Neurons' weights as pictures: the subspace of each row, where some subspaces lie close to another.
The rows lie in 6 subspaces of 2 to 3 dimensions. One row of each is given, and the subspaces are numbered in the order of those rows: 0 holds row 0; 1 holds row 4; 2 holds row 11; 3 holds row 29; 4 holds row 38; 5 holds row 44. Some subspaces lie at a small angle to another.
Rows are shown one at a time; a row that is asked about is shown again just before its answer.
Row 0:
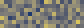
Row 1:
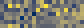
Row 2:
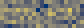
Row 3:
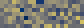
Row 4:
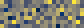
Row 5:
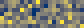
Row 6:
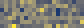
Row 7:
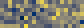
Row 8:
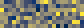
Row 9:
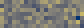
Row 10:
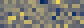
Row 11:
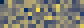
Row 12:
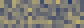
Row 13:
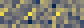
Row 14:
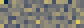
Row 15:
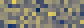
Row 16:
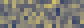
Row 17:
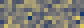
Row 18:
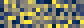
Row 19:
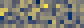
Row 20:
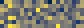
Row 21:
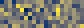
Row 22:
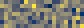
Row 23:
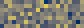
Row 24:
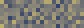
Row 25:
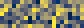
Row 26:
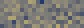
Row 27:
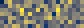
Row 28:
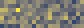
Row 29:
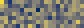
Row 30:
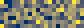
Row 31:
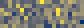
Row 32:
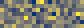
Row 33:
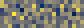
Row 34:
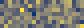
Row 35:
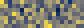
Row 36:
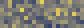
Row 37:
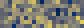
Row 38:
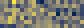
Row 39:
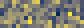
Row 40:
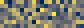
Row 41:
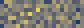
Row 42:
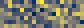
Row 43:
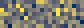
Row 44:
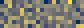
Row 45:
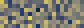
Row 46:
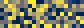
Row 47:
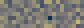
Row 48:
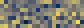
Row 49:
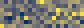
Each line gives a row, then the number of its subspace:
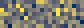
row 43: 2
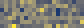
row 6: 3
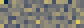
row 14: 5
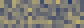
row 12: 5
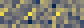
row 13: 5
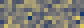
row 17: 2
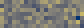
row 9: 2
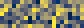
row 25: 5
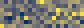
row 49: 4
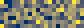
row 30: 1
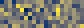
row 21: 2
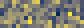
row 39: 5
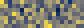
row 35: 3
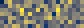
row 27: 3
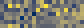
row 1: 4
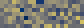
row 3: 1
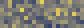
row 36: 0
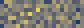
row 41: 0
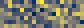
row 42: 4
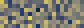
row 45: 3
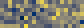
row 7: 4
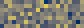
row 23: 0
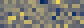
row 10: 4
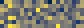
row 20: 1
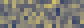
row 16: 2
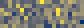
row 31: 3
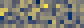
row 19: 5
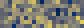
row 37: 0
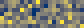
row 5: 5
